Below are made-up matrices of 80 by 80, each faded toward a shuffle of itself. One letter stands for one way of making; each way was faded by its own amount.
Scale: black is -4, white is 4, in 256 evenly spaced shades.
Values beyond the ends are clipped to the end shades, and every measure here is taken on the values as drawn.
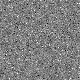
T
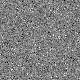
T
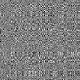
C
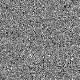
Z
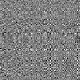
C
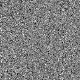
Z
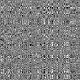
C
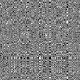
C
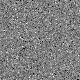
T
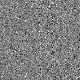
Z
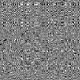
C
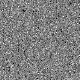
Z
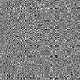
C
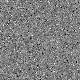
T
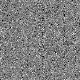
Z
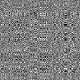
C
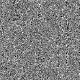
Z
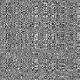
C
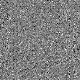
Z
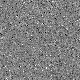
T
